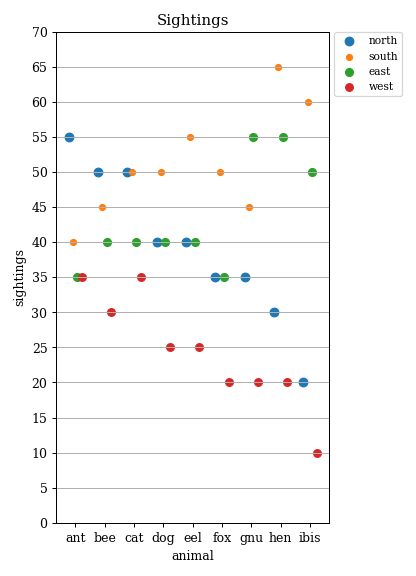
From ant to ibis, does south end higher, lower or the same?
higher
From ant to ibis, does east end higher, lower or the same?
higher
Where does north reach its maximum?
ant
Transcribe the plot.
Title: Sightings
x-axis: animal, ticks ant bee cat dog eel fox gnu hen ibis
y-axis: sightings, ticks 0 5 10 15 20 25 30 35 40 45 50 55 60 65 70
Legend: north, south, east, west
Values:
north: 55 50 50 40 40 35 35 30 20
south: 40 45 50 50 55 50 45 65 60
east: 35 40 40 40 40 35 55 55 50
west: 35 30 35 25 25 20 20 20 10
